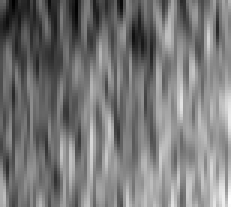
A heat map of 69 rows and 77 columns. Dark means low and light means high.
Values rise toward the bottom right. The halves do not mirror each other. Streaks run downward. The top left is the ninth with the lowest average. The values follow a bell shape.
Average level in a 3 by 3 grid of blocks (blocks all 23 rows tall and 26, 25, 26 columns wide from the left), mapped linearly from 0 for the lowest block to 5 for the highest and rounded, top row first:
0 1 3
2 3 5
3 4 5
